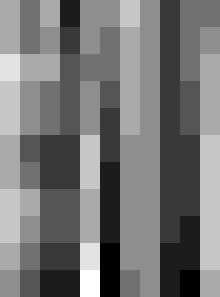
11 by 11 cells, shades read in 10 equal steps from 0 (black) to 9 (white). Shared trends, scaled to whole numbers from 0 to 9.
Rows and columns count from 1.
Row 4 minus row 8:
0 -1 1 0 -1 2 1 0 0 1 -1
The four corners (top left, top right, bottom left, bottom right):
6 4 5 6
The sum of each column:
71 49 38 25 67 23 60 55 20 26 68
